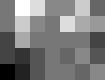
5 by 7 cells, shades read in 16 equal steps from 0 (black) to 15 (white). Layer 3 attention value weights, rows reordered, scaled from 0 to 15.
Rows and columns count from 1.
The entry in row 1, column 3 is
13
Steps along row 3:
up down same same same down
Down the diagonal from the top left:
7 12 7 7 7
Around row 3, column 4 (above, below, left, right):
7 7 7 7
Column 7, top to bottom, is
6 9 4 5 8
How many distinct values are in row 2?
6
